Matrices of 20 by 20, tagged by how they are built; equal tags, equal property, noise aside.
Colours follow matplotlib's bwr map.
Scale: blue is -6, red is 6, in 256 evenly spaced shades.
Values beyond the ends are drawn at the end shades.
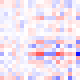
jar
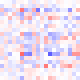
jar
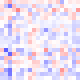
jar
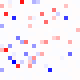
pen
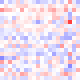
jar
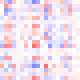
jar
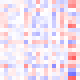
jar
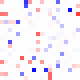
pen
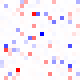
pen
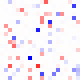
pen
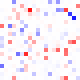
pen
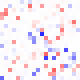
pen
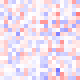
jar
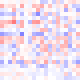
jar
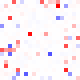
pen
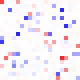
pen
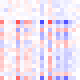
jar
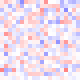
jar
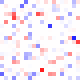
pen
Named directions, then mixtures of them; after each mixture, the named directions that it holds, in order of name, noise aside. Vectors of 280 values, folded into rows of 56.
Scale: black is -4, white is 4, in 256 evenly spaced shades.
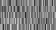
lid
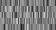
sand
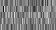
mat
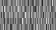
lid, mat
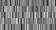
mat, sand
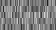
mat, sand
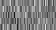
lid, mat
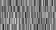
lid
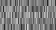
mat, sand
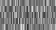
sand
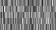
lid, mat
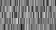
sand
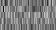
mat, sand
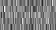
lid, mat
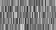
mat, sand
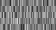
lid, sand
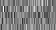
mat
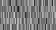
lid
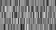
sand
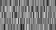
sand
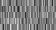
lid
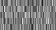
lid, mat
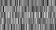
mat, sand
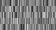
lid, sand
